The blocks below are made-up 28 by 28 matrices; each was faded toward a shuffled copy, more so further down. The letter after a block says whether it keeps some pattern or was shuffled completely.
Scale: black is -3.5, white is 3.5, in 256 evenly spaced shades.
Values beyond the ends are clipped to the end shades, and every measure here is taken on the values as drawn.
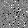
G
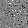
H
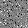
H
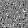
G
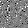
G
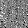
G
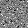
H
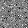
H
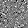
G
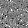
H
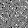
G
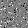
H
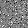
H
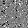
G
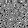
G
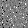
G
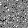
H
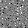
G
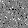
H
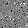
H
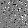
G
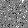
H
